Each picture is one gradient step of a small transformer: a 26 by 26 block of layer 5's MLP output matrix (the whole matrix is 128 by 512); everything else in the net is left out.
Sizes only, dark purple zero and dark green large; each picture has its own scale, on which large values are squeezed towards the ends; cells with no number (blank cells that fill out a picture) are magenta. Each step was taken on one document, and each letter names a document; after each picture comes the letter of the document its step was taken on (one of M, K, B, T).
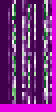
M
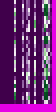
M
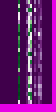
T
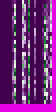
M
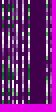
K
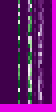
T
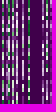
K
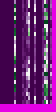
M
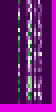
T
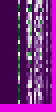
T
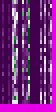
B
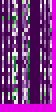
B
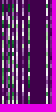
K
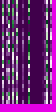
K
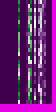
T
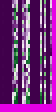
B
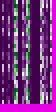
B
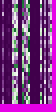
B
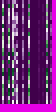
K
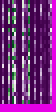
B
